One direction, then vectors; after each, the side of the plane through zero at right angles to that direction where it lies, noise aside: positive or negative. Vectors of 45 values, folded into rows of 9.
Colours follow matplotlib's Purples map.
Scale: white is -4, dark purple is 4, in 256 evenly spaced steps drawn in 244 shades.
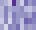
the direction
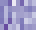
negative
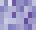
positive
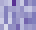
positive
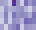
positive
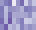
negative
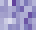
positive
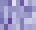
negative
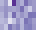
positive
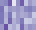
negative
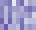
negative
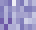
negative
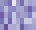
negative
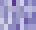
positive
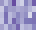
positive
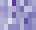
positive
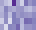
positive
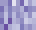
negative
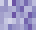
positive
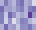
negative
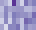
positive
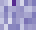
positive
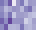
negative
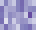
negative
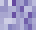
positive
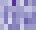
positive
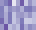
negative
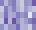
positive
